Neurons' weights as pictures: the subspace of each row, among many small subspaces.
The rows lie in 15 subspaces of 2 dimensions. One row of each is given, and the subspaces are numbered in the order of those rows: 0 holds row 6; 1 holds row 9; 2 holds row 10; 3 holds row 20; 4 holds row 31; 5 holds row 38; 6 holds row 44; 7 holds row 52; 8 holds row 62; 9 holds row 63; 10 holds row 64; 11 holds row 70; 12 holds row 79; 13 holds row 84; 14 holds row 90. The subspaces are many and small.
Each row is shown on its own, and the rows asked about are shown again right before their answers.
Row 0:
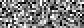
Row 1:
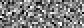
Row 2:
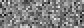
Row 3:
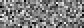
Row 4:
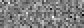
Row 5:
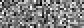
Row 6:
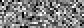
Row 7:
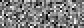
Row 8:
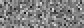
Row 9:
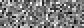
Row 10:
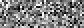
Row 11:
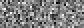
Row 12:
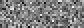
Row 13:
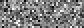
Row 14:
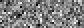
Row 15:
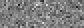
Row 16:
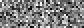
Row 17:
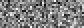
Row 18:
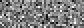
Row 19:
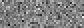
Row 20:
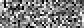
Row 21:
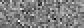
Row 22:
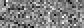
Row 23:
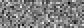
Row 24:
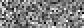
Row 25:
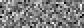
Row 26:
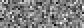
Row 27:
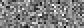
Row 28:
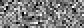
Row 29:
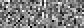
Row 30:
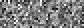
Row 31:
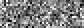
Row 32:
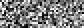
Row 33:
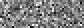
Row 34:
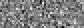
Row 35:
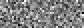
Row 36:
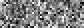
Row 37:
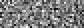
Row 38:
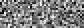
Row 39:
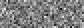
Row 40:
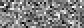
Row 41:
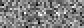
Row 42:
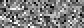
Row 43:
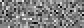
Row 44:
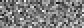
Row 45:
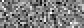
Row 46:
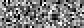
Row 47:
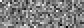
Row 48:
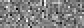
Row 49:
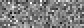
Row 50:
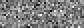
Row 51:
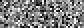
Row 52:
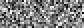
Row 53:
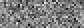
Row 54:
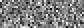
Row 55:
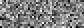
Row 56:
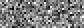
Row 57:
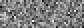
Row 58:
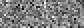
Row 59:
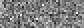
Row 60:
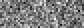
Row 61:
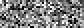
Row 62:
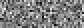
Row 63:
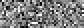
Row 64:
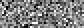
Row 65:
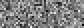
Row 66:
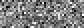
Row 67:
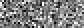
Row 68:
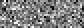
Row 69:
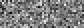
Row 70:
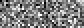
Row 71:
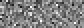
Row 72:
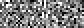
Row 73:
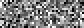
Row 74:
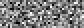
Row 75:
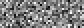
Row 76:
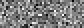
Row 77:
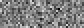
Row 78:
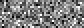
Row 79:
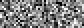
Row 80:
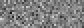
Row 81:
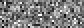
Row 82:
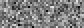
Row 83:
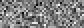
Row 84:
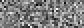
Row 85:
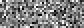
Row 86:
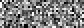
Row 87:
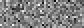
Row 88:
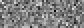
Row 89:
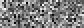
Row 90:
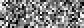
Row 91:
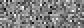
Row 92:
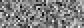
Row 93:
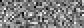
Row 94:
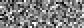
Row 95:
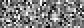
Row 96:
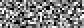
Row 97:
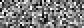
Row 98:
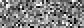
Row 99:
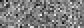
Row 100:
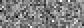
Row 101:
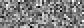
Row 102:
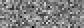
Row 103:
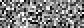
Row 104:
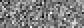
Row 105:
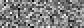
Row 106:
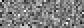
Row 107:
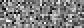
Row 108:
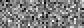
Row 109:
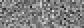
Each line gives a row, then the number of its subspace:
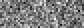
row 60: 12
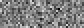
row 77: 14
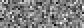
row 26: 8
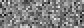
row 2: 13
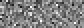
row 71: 6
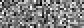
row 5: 5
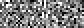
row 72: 4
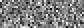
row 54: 14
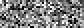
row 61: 2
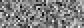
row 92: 12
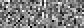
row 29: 4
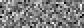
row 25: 6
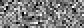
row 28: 0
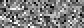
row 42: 8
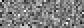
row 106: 13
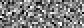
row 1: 7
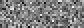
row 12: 1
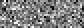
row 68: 8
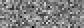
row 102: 9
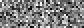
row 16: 5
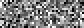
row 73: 14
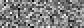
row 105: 5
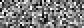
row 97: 5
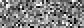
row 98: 2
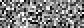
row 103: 9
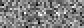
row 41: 0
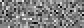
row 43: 9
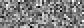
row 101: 2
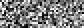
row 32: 10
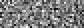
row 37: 13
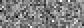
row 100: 12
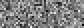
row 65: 12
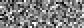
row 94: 6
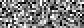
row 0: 5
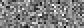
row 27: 10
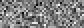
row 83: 0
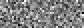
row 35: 7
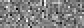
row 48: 4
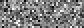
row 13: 7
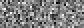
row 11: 11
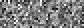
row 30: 1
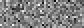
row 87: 3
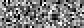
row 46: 4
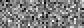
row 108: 4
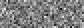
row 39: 8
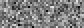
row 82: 7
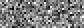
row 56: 9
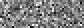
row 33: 8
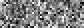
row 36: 14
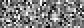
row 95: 4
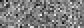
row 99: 2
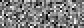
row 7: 1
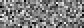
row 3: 6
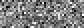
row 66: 9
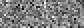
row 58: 11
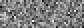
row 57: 6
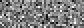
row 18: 1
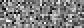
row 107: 11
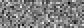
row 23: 1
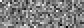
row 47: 14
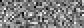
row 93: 0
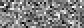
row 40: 0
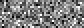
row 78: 7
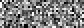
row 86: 14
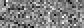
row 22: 2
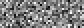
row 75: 9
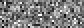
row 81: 7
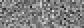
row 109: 5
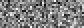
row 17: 11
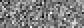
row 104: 11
